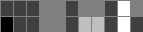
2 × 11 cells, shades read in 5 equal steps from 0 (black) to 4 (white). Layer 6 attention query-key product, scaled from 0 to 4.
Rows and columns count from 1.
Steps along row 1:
same same up same down up same down up down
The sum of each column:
1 2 2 4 4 2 5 5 2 8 3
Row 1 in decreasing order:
4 2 2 2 2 2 1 1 1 1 1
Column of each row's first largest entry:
10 10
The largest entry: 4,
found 2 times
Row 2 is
0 1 1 2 2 1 3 3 1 4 1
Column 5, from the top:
2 2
